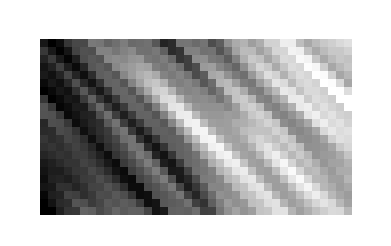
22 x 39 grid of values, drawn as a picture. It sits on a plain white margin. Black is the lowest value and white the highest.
Lone odd cells: none. Grain: diagonal, down to the right. Average level on the scale: 50%. Odd rows or columns: none. Slope: up to the right.
